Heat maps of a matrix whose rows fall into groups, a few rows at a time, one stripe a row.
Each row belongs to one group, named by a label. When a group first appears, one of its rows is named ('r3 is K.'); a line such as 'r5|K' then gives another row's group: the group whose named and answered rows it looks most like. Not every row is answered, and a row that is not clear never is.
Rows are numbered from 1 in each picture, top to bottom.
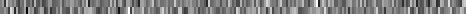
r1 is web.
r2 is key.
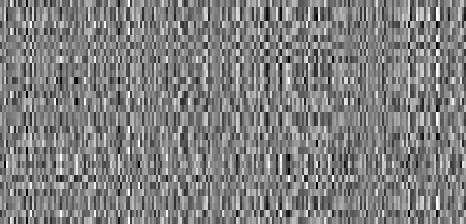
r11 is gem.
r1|key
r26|web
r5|key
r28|key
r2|gem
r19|key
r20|web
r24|web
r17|gem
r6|gem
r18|gem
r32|key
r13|gem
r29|gem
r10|gem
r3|gem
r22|key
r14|key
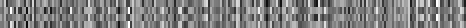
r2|key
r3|gem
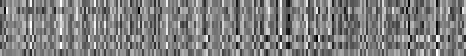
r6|gem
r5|web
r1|web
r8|gem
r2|web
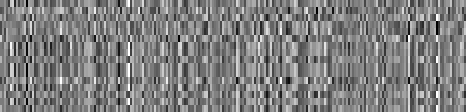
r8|key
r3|gem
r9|gem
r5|web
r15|key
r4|web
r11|key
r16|gem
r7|key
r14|gem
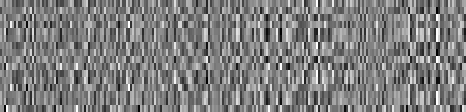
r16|web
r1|web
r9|gem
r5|gem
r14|gem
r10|web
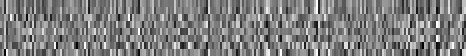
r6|gem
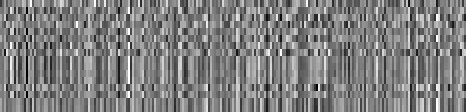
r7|key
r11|key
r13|gem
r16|gem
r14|key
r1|web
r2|key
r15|gem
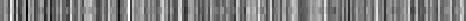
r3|key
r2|key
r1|key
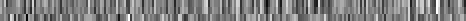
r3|key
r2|gem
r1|gem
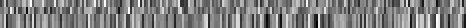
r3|gem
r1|web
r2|key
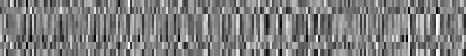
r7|key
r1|key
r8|gem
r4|gem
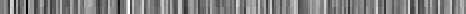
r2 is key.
